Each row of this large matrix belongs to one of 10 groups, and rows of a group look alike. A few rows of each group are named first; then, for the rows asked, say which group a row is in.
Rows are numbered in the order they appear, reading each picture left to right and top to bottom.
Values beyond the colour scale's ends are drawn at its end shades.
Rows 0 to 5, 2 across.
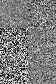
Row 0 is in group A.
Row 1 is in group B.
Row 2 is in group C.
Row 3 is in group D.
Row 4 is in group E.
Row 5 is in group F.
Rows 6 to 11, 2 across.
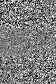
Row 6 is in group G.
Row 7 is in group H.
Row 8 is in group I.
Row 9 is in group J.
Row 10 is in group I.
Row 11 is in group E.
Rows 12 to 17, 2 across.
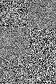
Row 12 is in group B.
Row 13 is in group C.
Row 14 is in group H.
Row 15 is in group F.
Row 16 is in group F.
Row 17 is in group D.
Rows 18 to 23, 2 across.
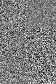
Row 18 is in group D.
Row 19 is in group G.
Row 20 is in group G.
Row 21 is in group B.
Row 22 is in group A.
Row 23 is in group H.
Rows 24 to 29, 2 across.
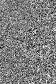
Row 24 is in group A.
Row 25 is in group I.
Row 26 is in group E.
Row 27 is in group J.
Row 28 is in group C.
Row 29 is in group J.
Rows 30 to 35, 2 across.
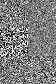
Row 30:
A
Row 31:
G
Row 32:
J
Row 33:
I
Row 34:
G
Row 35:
H
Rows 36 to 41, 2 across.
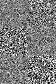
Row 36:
I
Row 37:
I
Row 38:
G
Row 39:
I
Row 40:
I
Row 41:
E
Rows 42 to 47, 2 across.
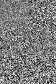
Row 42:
G
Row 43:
G
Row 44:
I
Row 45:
F
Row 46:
H
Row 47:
J
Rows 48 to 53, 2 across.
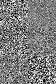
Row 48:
H
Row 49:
C
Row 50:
C
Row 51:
B
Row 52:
D
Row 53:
F
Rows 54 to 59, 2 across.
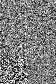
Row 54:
E
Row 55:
A
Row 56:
E
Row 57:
C
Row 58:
F
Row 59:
I
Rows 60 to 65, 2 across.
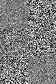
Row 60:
A
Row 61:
H
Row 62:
B
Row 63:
A
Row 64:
G
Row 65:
C
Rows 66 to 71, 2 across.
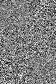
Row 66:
H
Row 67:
B
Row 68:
F
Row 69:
A
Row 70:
J
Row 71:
E
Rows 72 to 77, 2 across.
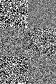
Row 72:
E
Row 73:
B
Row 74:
F
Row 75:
E
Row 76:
B
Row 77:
F
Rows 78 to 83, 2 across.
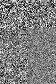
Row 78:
J
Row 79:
J
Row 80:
C
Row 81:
E
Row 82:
E
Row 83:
E
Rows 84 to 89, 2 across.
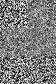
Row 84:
E
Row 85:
B
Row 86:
E
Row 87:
D
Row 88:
F
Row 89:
F
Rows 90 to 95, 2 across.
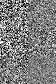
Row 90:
J
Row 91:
B
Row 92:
A
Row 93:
G
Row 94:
B
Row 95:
G
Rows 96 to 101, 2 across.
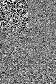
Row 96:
I
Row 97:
A
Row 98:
B
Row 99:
H
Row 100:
D
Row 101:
B
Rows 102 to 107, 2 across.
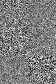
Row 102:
B
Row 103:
B
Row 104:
I
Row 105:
J
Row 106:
G
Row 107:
I
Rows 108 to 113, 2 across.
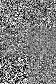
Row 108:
A
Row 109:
J
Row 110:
D
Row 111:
B
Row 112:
F
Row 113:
H
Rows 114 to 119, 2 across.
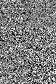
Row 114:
I
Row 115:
I
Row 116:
I
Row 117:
E
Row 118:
H
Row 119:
E
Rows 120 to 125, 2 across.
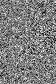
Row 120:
J
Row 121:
G
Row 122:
J
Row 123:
B
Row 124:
E
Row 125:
I
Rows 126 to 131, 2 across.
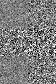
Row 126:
I
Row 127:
B
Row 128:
F
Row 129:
G
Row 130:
H
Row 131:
G
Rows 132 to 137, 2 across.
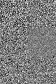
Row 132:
D
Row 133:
D
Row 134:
F
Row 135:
C
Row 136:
J
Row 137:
D
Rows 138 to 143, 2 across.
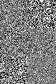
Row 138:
F
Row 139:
I
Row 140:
B
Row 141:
E
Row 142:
D
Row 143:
A
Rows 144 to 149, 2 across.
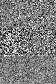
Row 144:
D
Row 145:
H
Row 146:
B
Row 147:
C
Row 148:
C
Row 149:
D
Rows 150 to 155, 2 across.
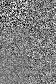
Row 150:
D
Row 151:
G
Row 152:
H
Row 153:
G
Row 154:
H
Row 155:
H
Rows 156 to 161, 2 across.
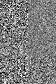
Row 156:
B
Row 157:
B
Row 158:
H
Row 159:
E
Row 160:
D
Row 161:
F
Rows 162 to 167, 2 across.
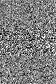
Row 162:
B
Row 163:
E
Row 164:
C
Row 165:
E
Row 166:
A
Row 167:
F
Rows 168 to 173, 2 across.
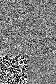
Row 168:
I
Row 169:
B
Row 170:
J
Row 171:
F
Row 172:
F
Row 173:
D
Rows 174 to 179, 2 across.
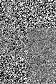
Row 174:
E
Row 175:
D
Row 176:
F
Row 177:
F
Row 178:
E
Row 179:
C
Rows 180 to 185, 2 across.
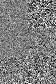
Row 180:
A
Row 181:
B
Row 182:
I
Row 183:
H
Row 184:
J
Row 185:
A
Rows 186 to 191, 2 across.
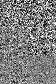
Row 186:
B
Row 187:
F
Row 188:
D
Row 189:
F
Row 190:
H
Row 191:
H
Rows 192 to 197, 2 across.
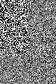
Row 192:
E
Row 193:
F
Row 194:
I
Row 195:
I
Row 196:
F
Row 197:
C
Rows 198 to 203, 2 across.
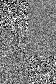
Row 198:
G
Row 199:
E
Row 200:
D
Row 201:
A
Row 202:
A
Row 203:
J
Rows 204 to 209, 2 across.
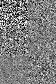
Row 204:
C
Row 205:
H
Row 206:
G
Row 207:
I
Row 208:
I
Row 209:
H
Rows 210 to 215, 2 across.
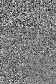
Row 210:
D
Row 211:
B
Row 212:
H
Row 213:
B
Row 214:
C
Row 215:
I
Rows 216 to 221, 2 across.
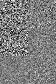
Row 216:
I
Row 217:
A
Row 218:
G
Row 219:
B
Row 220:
G
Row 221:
A
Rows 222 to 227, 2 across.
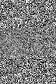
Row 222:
J
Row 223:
F
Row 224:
B
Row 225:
F
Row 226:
J
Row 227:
C
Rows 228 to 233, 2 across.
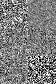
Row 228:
J
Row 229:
F
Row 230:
J
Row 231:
C
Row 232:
J
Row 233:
I
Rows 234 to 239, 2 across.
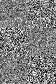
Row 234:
J
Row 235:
J
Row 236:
E
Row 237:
D
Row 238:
B
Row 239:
C
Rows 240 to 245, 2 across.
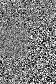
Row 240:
I
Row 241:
H
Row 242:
E
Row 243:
H
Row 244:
E
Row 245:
B
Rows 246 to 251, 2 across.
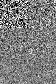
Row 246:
G
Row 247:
J
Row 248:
I
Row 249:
H
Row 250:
H
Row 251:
I
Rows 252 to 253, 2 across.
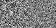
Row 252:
G
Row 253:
A
